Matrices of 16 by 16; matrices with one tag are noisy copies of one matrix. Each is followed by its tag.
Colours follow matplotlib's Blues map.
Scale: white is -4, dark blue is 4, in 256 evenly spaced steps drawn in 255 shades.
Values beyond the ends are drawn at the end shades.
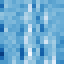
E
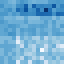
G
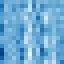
E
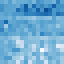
G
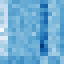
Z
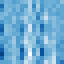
E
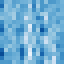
E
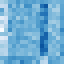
Z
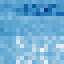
G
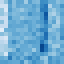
Z
